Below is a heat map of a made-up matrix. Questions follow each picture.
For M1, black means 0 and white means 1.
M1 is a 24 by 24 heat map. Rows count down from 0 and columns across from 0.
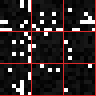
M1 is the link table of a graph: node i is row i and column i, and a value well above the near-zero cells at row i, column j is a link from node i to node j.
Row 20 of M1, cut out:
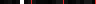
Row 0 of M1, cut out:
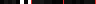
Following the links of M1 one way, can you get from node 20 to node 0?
yes
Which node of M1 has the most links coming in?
node 7
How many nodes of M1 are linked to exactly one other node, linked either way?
6
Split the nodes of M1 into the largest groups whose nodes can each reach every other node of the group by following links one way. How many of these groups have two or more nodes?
1
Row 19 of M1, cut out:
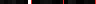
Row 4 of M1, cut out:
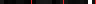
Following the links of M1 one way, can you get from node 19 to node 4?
yes
